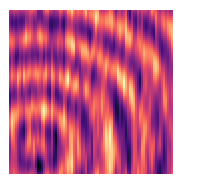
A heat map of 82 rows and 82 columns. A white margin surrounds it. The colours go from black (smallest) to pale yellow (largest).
Average level on the scale: 50%. Slope: none. Rings: centred on the bottom left. Histogram: bell-shaped. Mirror symmetry: none. Ninth with the highest average: bottom middle.
